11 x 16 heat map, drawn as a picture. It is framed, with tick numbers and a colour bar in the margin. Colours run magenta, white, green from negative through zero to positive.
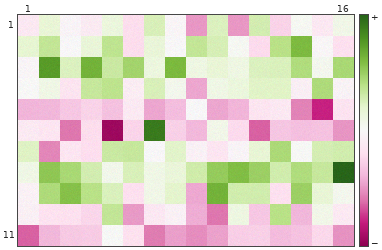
On average the colour sits 50% of the way up the scale. The ninth with the lowest average is the middle left. The values follow a bell shape. No row or column stands out. Horizontal stripes repeat 2 times down the table.
